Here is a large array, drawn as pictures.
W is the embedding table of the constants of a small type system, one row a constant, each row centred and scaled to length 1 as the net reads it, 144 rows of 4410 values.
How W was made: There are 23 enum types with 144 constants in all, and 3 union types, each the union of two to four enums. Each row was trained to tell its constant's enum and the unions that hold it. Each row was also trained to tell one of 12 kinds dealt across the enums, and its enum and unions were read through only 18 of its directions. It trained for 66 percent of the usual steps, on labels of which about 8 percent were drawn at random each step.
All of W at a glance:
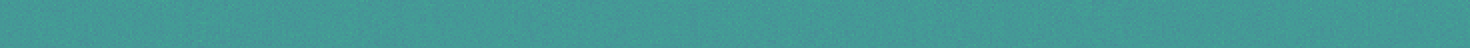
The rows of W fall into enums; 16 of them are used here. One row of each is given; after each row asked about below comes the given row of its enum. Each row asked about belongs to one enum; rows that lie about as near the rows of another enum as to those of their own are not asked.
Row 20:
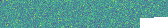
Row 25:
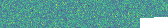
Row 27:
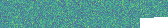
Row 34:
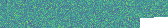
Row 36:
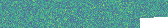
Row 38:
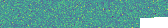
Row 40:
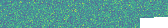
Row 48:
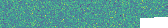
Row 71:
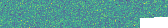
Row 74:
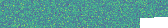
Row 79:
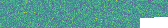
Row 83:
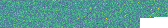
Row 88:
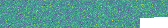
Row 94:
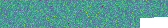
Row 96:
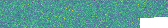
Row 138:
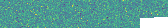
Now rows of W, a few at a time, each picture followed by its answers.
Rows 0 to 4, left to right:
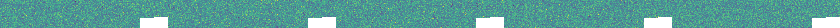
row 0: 88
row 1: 79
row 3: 25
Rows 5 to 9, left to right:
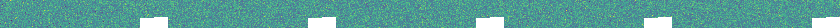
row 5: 34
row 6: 96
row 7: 88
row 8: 96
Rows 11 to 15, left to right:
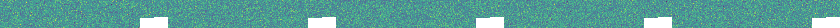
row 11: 20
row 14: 83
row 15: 83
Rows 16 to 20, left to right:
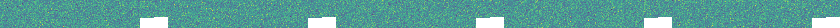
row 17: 83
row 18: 83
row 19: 27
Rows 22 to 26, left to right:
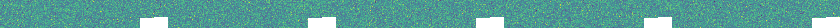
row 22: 71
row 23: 48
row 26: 25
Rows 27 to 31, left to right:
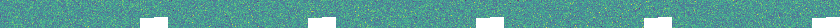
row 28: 94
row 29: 25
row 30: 88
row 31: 88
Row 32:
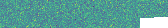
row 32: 79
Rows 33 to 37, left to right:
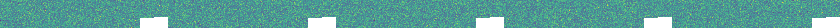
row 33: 34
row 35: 88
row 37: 27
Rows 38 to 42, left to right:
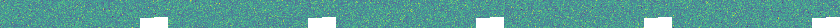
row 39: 71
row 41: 94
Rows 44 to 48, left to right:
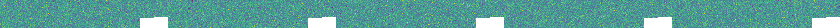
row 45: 71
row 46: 27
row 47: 38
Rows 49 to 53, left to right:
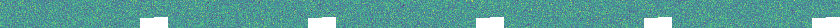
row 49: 34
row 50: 96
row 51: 88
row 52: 96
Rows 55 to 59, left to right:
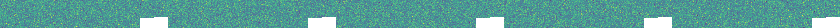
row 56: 20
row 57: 38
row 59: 34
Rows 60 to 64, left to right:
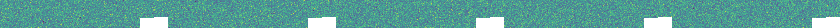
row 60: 25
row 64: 36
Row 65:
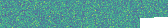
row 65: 36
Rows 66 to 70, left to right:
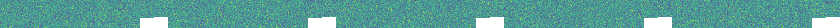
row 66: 38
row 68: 38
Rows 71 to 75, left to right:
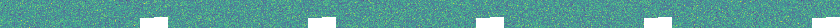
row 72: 38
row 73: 40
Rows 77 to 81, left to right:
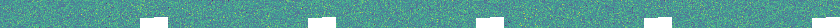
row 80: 83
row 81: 71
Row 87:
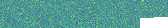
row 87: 94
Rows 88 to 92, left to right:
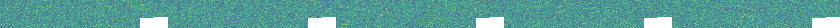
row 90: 27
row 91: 96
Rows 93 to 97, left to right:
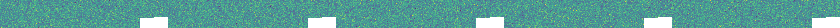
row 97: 36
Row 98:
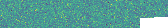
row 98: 40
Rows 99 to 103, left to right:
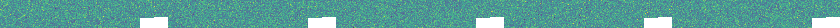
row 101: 83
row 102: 34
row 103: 40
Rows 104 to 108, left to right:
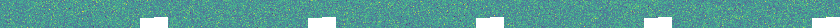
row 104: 27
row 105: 36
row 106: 27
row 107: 48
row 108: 40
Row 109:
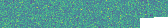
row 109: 36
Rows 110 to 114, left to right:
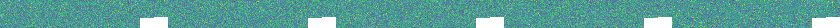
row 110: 96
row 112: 25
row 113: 38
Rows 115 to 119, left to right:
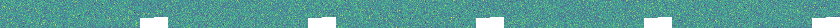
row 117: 138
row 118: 71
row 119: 20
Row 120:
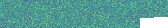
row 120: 40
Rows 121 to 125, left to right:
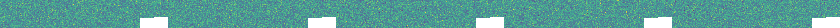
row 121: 74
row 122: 96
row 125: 74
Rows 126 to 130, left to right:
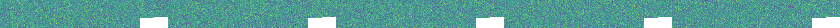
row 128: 36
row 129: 74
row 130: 83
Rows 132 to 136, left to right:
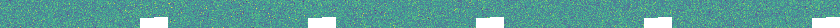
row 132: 34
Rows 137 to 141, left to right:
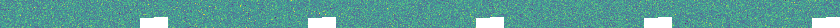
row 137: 34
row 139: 88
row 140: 74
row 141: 40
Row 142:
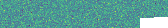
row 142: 36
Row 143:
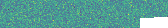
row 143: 25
